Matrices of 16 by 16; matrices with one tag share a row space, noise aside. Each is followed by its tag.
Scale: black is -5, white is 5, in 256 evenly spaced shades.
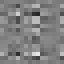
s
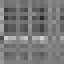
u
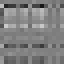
u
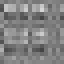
u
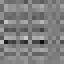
u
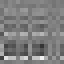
u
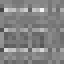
u
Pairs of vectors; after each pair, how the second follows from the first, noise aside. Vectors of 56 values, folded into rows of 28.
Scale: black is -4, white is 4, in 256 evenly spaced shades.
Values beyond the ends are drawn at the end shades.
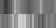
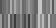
shuffled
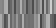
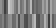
shuffled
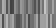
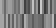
shuffled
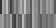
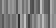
wrapped around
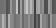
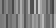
shuffled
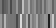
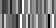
scaled up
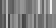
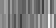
shuffled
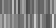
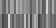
wrapped around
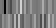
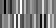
scaled up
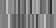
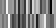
scaled up
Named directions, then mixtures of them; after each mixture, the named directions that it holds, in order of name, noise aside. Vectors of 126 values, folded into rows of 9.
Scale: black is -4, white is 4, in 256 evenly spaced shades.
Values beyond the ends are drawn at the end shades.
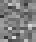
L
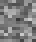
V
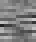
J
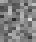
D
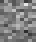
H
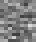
J, L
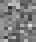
D, L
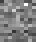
D, H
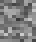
V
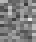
D, J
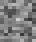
V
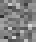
L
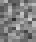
D, H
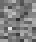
L, V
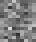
L, V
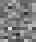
L, V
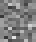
L
